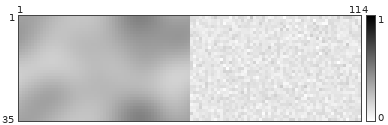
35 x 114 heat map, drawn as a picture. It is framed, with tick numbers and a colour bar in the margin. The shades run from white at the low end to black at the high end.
It is made of 1 by 2 panels. Panel 1,1: low, smooth. Panel 1,2: very low, fine-grained, faint in contrast.
